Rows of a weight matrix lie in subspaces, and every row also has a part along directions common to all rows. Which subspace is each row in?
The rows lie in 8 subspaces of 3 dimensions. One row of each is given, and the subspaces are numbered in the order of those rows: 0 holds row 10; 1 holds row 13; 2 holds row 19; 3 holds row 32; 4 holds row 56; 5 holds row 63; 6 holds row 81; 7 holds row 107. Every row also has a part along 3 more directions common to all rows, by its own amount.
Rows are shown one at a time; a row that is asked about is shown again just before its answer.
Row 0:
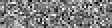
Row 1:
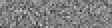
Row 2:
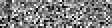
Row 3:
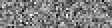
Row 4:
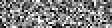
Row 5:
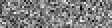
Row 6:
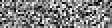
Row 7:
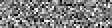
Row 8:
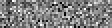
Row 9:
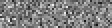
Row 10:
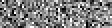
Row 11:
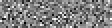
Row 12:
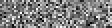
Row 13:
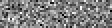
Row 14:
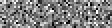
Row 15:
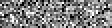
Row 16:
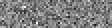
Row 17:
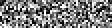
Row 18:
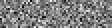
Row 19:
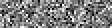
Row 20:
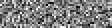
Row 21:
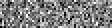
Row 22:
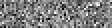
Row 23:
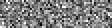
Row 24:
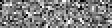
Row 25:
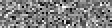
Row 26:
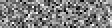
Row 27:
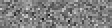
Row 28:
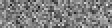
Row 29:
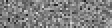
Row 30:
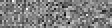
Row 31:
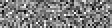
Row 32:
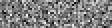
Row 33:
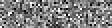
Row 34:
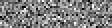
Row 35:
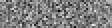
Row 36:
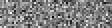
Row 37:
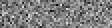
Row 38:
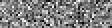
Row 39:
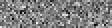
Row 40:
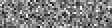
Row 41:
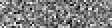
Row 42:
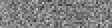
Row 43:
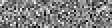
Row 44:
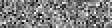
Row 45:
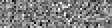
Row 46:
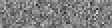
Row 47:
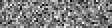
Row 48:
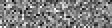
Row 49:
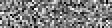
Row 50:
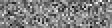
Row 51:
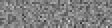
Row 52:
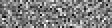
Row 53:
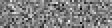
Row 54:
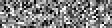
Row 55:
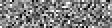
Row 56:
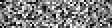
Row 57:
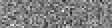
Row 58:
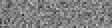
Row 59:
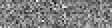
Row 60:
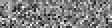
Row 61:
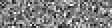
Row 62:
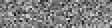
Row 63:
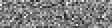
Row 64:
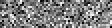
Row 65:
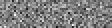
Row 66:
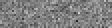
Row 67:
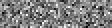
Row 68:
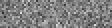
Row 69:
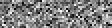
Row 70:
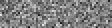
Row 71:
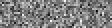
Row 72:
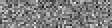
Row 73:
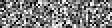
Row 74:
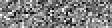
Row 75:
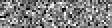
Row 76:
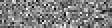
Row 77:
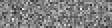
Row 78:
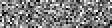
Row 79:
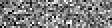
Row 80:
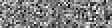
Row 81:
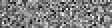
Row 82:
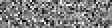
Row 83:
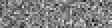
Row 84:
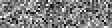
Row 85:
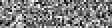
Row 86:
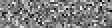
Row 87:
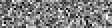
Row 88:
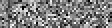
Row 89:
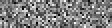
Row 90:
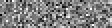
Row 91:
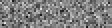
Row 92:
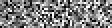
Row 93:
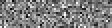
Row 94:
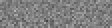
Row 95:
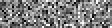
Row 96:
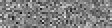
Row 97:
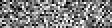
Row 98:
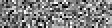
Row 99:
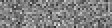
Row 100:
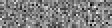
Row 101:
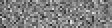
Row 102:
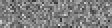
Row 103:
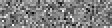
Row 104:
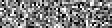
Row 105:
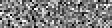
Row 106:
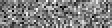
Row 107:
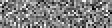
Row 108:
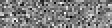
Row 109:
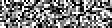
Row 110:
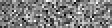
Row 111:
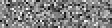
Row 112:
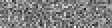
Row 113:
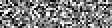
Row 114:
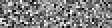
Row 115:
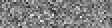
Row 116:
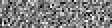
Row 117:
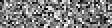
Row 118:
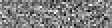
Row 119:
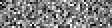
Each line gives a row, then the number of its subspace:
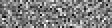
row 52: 6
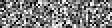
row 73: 0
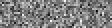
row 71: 2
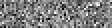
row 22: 6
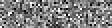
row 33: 0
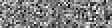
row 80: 0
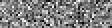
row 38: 3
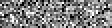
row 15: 2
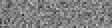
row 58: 6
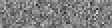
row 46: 0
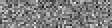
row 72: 3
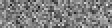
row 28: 5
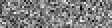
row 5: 1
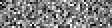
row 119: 4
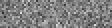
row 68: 7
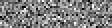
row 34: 7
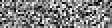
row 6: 6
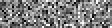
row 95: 3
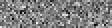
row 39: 7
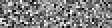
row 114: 4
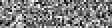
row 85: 5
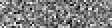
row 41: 4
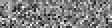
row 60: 7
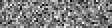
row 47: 5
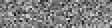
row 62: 2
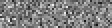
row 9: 2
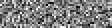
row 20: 4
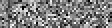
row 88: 7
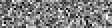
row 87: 0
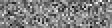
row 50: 6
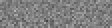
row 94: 3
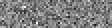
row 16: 7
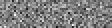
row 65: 2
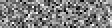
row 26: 4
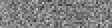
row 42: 3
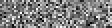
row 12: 4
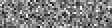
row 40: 7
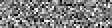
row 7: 3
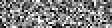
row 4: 1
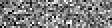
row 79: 4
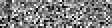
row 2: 3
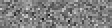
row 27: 2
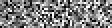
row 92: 5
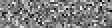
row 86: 6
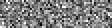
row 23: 1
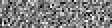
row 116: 6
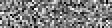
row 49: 3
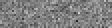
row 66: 3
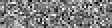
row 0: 6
